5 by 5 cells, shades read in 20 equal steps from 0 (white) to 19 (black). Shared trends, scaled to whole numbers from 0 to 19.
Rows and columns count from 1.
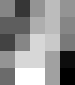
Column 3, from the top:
8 6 3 3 0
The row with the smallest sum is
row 5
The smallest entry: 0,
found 2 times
